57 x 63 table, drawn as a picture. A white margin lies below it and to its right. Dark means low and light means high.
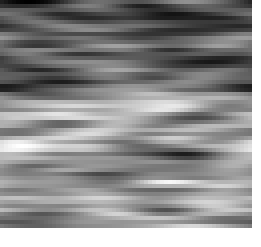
The bottom part is higher, past a seam about 40% of the way down. Streaks run across, left to right. Overall the values sit about 50% of the way up the scale.
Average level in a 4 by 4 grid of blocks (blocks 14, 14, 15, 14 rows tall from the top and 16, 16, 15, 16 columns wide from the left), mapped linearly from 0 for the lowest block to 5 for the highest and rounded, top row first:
1 1 0 1 | 1 3 3 2 | 5 5 3 4 | 3 4 4 5
